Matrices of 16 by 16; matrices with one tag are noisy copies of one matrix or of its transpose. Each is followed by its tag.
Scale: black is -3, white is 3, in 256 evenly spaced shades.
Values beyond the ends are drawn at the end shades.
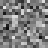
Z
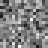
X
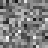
X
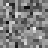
Z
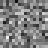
X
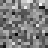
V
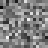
X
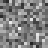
X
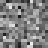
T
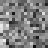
V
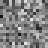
X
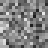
V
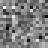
Z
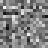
Z
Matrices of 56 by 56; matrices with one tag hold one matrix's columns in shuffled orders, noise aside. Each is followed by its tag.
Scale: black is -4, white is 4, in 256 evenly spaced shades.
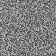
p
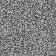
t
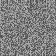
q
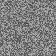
p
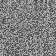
q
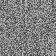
q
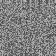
q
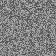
t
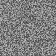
p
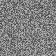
t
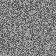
t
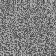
q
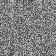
q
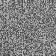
q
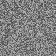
t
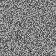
p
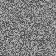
p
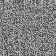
q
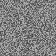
p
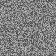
p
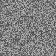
p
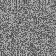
q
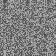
q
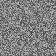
p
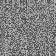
q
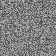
t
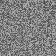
t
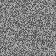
p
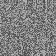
q
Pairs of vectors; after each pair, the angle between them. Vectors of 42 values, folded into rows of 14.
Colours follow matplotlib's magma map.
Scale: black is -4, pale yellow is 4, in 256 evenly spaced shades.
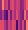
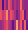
nearly opposite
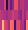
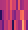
partly opposed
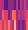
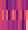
partly aligned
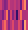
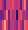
nearly parallel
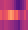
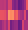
nearly parallel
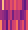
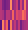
partly opposed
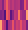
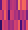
partly opposed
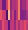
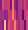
orthogonal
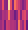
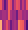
partly aligned
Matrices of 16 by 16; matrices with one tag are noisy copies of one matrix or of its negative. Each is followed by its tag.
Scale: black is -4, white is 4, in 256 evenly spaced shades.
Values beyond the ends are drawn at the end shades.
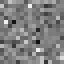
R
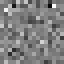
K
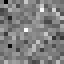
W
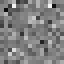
K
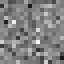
R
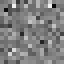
K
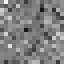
W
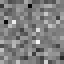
R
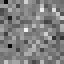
W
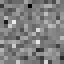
R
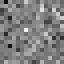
W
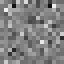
K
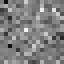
W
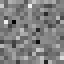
R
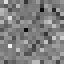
W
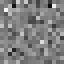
K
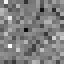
W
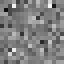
K
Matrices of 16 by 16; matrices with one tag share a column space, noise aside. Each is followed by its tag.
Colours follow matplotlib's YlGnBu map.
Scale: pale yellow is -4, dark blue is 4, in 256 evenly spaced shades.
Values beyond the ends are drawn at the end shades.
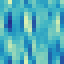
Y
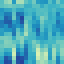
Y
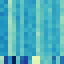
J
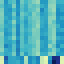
J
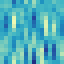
Y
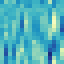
Y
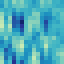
Y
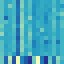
J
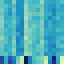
J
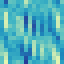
Y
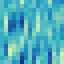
Y
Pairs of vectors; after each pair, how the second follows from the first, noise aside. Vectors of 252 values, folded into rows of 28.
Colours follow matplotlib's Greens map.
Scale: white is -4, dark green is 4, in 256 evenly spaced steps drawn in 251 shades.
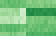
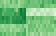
negated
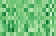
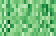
reversed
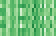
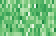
shuffled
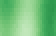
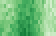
negated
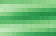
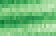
reversed
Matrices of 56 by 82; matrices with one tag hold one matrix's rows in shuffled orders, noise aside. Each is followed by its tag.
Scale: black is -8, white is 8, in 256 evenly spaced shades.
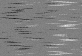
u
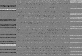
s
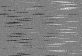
u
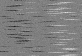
u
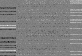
s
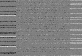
s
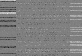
s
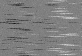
u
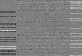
s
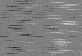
u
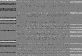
s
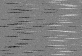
u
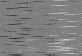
u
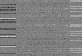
s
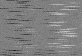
u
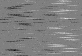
u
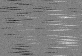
u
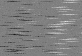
u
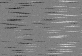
u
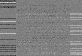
s
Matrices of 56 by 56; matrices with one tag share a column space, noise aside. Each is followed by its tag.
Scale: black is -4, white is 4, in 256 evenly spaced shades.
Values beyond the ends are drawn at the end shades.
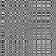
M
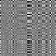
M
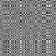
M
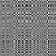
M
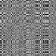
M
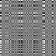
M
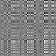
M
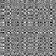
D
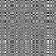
M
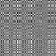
M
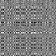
D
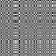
M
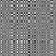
M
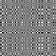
D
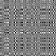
D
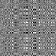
D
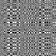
D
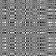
D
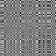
M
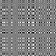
D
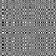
D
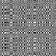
D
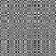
M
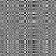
M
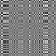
M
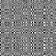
D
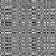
D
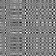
D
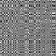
M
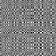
D
